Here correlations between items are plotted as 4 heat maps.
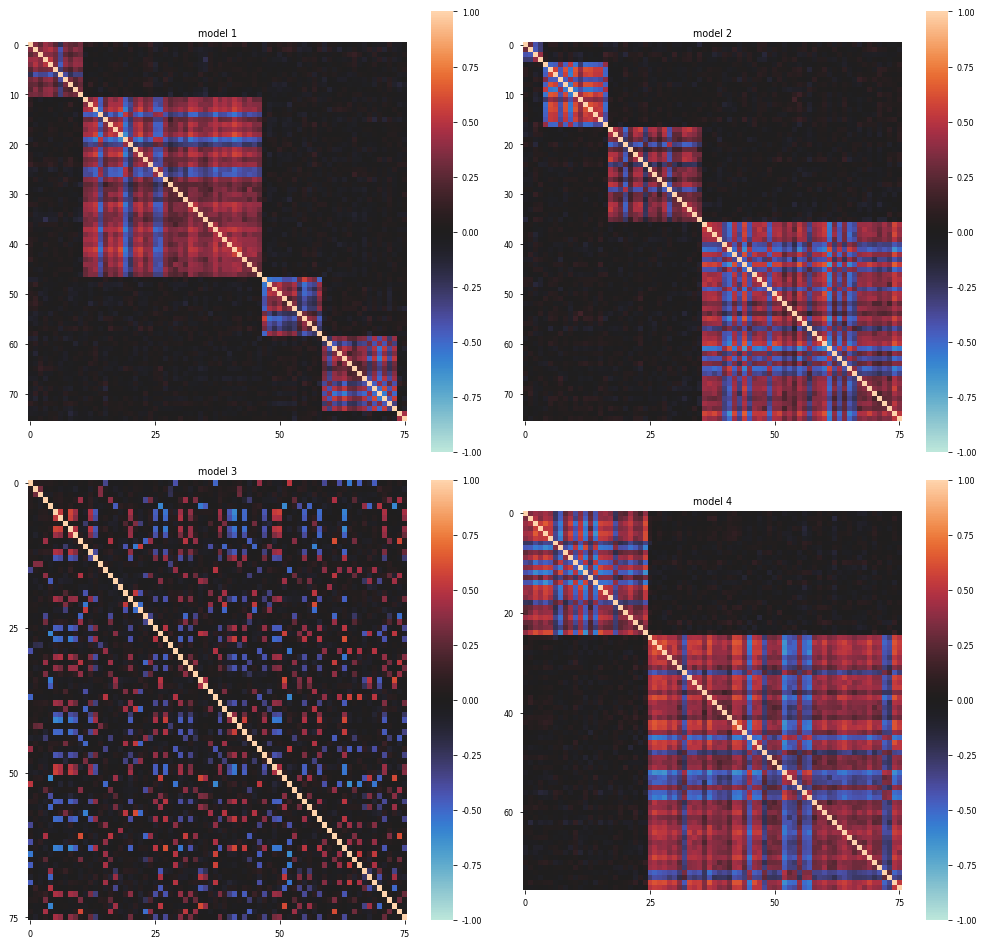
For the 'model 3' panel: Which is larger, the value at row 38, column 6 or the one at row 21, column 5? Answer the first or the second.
the first
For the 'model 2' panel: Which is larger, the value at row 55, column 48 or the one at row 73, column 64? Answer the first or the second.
the first
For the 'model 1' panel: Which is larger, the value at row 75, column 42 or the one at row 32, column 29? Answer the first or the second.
the second
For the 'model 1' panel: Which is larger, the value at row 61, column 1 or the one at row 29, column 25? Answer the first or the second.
the first
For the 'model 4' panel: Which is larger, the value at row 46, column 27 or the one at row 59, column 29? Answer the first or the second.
the first
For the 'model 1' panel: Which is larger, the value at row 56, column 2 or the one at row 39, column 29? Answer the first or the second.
the second
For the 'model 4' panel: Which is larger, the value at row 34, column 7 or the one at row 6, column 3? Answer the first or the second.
the first
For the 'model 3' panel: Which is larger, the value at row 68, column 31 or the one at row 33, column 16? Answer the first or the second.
the second
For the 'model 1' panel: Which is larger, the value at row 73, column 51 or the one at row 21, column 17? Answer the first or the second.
the second
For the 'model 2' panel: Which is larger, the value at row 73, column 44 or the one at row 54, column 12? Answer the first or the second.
the first
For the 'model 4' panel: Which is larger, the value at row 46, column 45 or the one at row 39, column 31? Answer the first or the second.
the second
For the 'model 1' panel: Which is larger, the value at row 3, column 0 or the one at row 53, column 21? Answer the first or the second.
the first
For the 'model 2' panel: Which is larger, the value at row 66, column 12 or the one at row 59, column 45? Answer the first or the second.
the first
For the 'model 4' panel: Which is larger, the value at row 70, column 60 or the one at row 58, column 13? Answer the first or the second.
the first
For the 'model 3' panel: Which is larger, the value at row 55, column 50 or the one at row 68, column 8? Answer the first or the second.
the second
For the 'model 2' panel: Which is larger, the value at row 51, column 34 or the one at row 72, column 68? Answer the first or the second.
the second
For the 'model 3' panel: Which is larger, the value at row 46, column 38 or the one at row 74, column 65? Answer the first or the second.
the second
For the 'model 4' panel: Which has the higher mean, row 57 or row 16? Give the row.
16
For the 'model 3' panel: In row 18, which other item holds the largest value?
60
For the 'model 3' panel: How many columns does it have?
76
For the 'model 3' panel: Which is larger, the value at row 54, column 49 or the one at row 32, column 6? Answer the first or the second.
the second
